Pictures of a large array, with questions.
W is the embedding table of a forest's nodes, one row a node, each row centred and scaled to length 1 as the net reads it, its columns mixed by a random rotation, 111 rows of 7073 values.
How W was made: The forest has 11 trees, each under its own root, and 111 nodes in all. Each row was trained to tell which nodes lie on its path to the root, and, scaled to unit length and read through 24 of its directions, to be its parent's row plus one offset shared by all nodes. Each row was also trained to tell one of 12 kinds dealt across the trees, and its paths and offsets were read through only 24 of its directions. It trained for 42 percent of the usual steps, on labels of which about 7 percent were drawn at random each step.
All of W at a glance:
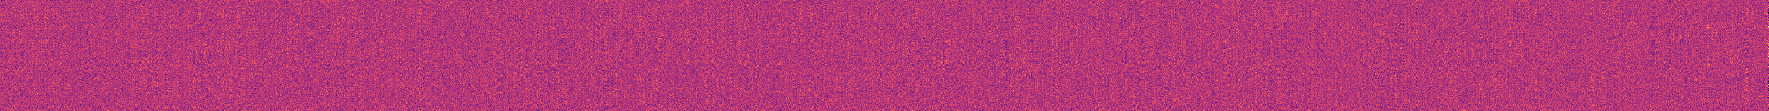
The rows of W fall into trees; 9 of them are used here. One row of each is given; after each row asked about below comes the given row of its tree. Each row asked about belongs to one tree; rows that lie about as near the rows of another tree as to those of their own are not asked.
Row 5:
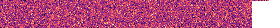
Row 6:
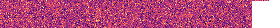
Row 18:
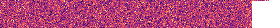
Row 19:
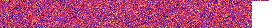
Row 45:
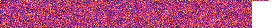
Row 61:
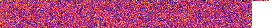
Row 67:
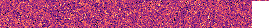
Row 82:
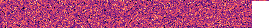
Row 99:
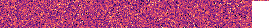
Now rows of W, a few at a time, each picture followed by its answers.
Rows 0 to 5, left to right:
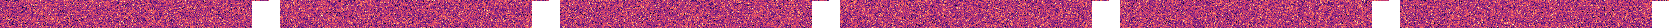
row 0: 45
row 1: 61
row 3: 6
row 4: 45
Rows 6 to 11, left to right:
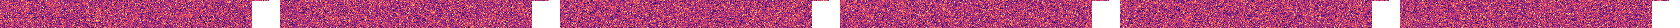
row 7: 45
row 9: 6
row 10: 82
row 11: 19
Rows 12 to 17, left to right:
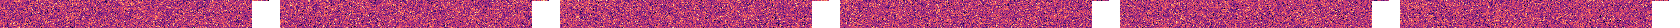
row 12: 82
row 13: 82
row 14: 82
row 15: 6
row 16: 19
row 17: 6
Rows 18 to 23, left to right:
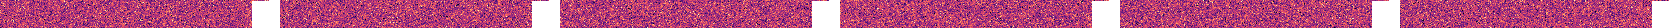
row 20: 19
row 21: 61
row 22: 99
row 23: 45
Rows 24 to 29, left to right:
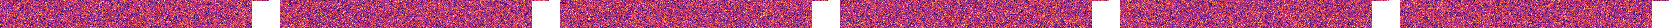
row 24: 45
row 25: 99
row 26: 61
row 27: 99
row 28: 99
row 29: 61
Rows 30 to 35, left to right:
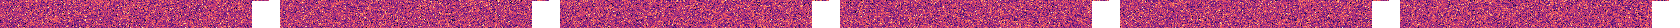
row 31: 19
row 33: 18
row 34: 6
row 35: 5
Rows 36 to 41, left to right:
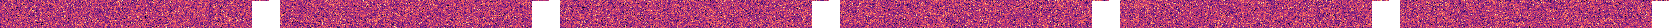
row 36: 99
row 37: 6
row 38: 45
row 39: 45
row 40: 82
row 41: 45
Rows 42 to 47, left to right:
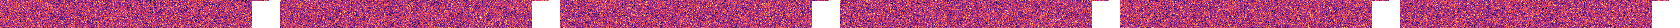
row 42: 67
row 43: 82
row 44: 61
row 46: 6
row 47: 99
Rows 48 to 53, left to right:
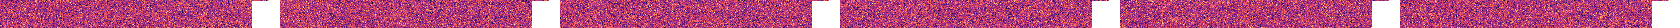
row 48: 18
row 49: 67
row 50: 67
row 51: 61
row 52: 61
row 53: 18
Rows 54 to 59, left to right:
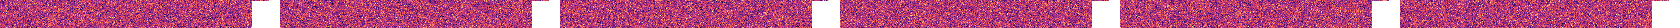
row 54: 61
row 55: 45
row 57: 61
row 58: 67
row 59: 99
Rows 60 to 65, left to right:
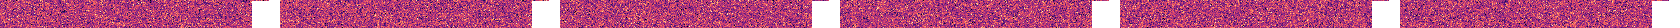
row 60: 45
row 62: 61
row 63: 61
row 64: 99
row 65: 99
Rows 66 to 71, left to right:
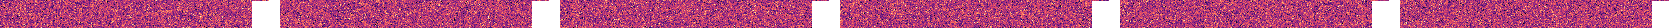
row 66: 18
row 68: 82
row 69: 6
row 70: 45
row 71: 19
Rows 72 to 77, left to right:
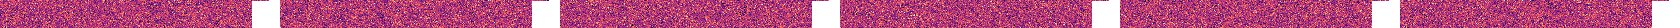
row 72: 82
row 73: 67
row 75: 61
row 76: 67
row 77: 82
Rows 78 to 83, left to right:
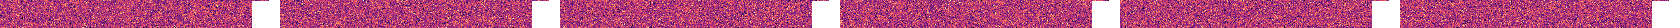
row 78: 82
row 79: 99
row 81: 6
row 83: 6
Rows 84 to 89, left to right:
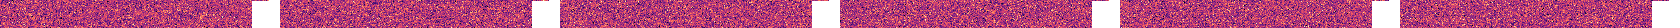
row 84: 18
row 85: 82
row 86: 99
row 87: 45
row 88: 6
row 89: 6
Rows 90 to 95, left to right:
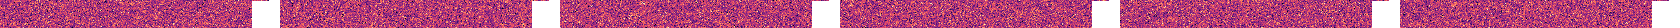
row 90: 82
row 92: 61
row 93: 19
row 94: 61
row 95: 19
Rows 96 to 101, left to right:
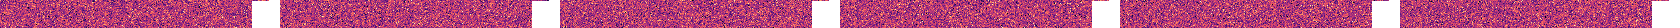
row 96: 19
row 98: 82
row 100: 19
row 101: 99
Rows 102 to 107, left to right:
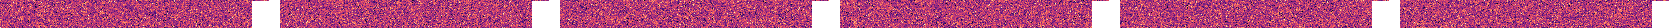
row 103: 6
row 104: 45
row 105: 67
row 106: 18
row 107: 82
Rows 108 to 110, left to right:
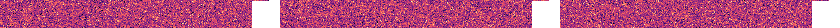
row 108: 6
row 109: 45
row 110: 67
